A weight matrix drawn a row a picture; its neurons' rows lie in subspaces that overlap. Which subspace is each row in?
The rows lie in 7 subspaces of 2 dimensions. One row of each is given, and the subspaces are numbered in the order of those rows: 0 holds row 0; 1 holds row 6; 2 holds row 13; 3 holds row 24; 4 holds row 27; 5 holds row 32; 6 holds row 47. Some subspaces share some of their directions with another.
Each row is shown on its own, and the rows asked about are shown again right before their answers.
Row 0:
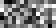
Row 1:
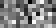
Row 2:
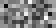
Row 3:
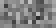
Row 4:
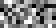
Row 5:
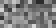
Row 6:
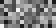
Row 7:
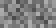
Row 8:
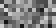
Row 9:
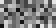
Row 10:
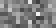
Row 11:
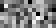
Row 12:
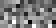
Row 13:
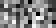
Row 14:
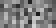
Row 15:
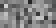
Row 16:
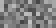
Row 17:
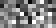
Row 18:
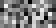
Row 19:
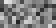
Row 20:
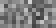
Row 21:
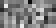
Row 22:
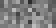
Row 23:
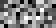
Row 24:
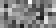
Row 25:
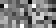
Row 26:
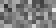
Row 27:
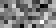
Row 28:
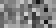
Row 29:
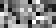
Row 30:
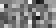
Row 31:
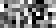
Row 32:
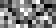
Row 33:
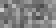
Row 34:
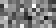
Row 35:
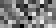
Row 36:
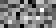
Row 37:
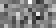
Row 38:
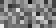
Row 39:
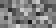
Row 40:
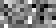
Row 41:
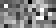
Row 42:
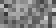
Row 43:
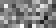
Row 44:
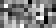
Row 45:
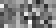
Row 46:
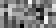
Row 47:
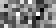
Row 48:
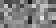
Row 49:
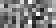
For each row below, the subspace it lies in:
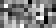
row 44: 3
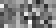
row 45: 3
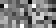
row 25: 6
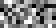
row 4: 0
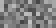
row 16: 1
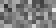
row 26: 2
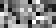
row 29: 5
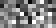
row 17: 4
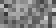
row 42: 1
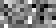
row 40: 0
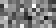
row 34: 6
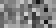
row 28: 3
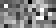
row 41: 0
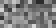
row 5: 2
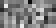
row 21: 3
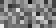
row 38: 1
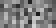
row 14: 2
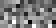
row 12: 2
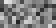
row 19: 0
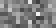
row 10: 5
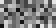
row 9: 1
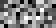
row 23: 6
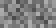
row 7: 1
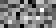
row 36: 6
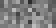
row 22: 2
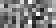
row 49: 2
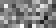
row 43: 4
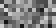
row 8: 1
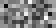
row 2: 5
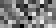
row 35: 4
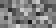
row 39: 5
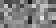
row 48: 0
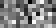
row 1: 4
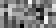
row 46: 3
